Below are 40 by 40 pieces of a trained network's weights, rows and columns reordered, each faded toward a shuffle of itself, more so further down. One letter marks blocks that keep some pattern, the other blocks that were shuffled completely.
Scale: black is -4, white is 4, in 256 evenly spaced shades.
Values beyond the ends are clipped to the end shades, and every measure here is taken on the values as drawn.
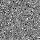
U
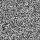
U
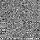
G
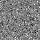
U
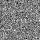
U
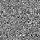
G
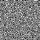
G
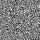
U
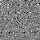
G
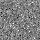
U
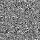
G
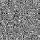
G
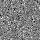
U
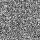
U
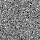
U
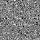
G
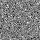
U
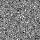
U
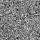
U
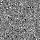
U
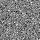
U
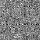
G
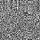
G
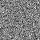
U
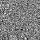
G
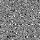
G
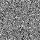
U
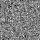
U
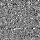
G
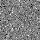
U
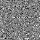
G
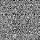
G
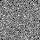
U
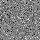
U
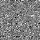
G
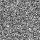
U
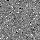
U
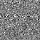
G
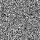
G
